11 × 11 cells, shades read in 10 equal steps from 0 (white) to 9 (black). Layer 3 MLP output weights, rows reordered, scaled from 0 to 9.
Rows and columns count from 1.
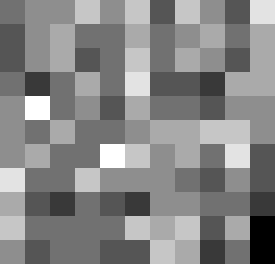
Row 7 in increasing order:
0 1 2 3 3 4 4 5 5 5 6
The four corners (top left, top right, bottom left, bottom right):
5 1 4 9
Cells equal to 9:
2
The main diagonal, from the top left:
5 4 3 3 6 4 4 5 5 3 9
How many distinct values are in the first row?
5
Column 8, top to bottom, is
2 4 3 6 5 3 3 5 4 2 3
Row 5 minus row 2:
-2 -4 2 -1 1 0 0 1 3 -1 1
